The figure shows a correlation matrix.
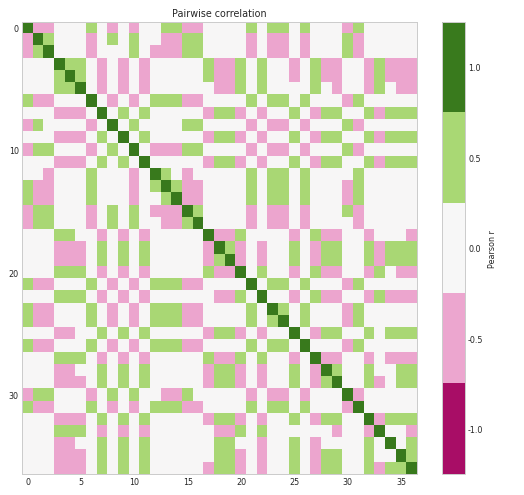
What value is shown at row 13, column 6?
0.5
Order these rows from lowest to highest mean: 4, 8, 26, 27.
27, 4, 8, 26
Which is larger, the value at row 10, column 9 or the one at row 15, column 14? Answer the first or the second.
the first
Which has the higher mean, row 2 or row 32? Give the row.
32
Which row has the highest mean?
25
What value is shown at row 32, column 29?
0.5
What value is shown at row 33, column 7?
-0.5
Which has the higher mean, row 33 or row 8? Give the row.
8
